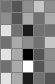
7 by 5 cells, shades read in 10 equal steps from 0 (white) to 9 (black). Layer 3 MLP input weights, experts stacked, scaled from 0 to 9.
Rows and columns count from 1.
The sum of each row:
21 21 24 19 23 18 23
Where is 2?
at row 1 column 4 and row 4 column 5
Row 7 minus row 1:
-4 -3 4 3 2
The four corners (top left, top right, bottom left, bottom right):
5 4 1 6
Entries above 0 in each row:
5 5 5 5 5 4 5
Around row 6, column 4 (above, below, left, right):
6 5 0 4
